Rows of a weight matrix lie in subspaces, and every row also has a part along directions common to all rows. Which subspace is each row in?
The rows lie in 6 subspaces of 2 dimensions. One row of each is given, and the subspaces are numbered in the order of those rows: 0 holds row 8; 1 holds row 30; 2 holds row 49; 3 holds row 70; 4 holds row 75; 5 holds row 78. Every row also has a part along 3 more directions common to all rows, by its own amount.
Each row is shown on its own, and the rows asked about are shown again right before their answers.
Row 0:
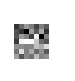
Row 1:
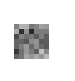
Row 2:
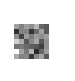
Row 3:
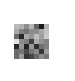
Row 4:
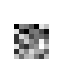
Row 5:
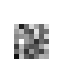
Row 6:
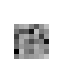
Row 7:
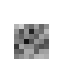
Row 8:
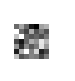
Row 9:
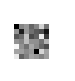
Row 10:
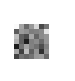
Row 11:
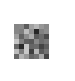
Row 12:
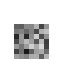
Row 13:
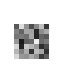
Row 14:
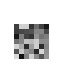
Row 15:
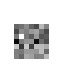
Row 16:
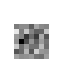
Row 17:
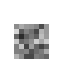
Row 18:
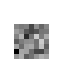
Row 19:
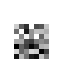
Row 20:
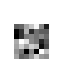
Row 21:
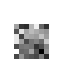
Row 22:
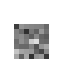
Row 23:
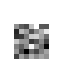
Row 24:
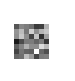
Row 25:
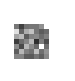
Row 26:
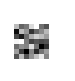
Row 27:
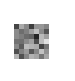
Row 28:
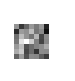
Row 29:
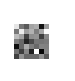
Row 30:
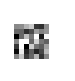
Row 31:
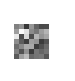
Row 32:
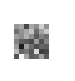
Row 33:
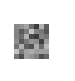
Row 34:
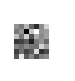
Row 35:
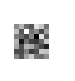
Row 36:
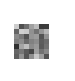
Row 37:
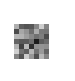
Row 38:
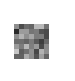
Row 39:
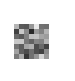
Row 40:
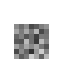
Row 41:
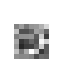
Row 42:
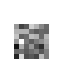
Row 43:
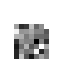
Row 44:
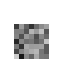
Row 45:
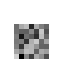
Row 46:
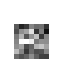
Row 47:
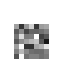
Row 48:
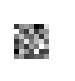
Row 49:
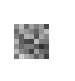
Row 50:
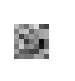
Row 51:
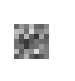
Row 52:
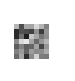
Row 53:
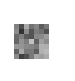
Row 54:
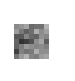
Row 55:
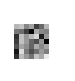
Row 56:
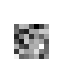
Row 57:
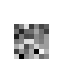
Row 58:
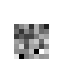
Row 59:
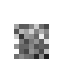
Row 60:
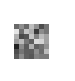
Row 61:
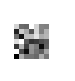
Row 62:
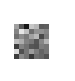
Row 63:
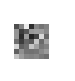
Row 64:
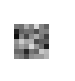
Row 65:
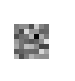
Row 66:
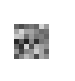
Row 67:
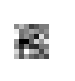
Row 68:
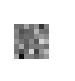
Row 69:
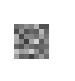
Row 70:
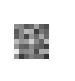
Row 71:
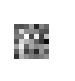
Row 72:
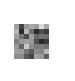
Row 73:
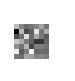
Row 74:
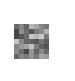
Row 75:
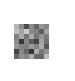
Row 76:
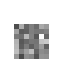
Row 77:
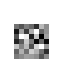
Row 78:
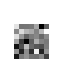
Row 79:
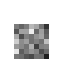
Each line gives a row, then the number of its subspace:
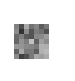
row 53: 2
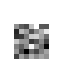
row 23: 0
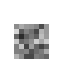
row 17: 1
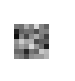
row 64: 0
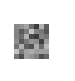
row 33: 0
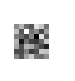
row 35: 4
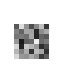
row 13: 2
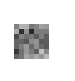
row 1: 3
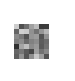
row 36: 5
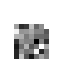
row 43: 2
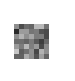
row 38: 1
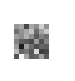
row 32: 2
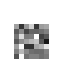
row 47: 4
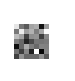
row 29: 5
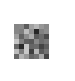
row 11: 2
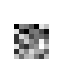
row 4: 5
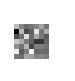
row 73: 1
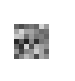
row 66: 1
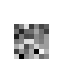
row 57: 2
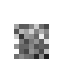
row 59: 3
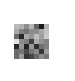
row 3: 1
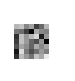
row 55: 3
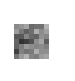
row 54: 3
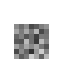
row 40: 4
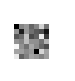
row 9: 5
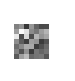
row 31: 5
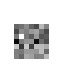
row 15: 1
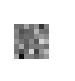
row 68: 2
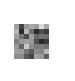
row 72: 2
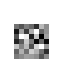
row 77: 1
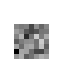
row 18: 0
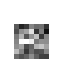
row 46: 3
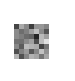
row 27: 4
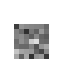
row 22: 4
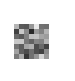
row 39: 0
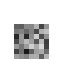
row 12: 0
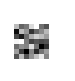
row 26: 0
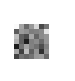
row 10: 5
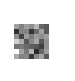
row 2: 4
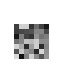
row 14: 2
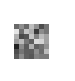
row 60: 1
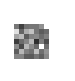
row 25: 2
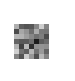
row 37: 1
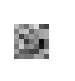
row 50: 5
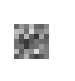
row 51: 0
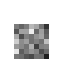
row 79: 3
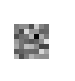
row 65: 4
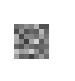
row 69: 4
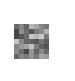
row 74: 0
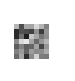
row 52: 5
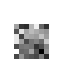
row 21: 3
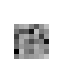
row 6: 3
